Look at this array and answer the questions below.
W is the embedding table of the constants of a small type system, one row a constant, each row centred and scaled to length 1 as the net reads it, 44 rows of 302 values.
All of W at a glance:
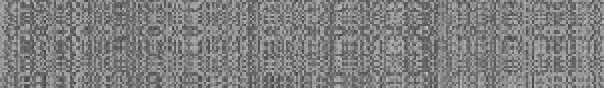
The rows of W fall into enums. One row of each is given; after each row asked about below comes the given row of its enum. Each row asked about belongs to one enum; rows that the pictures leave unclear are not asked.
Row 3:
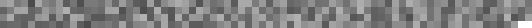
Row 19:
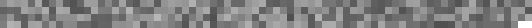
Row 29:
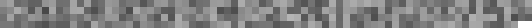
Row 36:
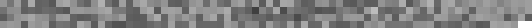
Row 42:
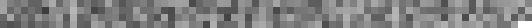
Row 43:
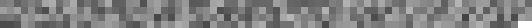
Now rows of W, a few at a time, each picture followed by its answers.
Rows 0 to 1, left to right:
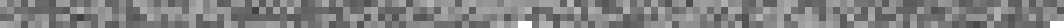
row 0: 36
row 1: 19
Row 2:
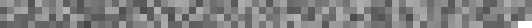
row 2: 3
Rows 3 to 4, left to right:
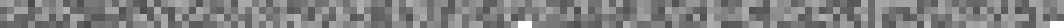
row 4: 29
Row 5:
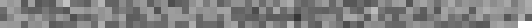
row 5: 36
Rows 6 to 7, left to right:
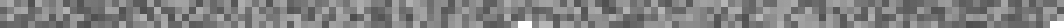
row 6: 3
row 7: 19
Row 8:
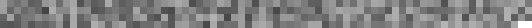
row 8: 42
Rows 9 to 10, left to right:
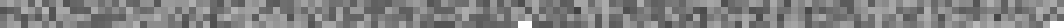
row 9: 19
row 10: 42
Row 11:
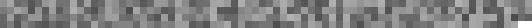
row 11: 29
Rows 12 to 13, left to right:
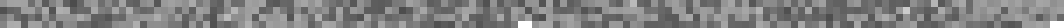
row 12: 19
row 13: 36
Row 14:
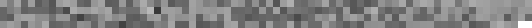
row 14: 36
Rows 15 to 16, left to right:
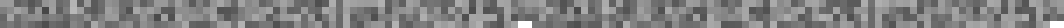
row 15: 29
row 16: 29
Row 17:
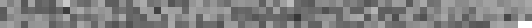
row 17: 36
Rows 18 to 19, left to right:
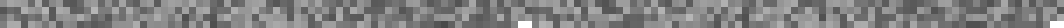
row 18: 19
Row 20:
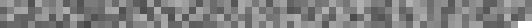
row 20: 3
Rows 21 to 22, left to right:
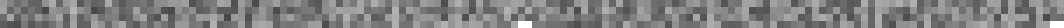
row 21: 42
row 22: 29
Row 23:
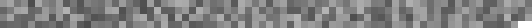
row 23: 3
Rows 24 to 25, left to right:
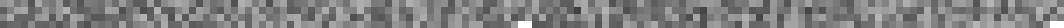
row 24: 3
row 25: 42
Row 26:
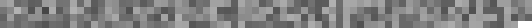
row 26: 29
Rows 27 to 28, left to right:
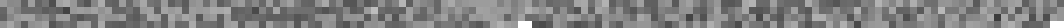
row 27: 36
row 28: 43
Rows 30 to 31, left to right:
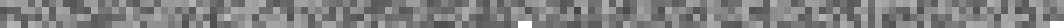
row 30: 19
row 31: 29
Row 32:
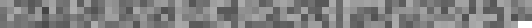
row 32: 29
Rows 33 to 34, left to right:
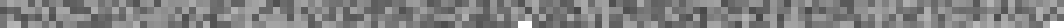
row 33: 19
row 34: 42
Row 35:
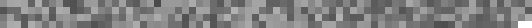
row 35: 19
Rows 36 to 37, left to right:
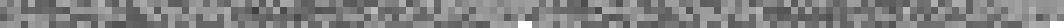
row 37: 36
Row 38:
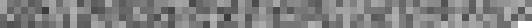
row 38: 42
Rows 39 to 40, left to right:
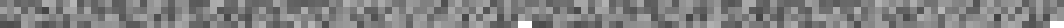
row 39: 43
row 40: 43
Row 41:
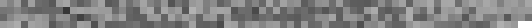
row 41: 36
